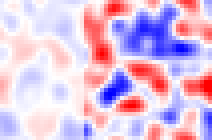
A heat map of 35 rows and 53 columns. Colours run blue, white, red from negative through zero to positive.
A vertical seam about 40% of the way across splits the table, and the left part is calmer. No row or column stands out. There is no overall slope. The field is mottled with small blotches.
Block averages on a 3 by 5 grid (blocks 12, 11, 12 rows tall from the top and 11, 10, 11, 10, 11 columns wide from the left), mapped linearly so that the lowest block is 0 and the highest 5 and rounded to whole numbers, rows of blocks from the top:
3 3 5 0 4 | 3 3 4 4 3 | 3 3 3 4 3
